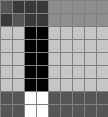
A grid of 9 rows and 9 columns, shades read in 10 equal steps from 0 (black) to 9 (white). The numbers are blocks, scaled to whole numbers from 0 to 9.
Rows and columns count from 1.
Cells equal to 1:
0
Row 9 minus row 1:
0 1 7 7 -2 -2 -2 -2 -2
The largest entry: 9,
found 4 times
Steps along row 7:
same down same up same same same same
